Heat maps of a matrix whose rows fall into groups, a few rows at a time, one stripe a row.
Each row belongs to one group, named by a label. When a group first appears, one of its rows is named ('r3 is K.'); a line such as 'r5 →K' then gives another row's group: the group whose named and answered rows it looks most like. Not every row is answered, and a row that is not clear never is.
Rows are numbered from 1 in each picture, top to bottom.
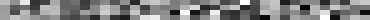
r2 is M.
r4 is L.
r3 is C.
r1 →L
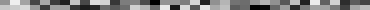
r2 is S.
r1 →M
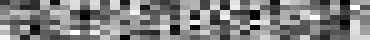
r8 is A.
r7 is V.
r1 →V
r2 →V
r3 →S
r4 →S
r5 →V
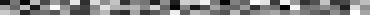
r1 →V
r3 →A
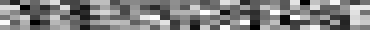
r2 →A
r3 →A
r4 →L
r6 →S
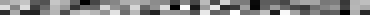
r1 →S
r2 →C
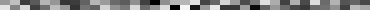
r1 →M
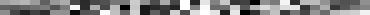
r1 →S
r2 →V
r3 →A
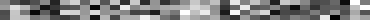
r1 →V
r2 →L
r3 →V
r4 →L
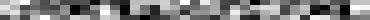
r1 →L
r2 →A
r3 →A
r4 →M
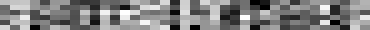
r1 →S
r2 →L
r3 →C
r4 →L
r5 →L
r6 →C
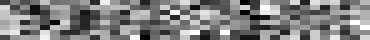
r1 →M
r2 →C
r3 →A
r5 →A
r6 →S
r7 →M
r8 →M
